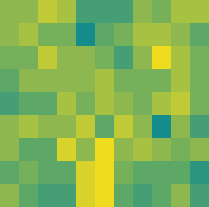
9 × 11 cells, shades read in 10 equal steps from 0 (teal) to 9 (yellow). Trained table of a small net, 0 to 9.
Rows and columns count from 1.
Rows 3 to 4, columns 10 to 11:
6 4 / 6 4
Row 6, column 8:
5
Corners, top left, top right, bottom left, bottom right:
5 6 5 2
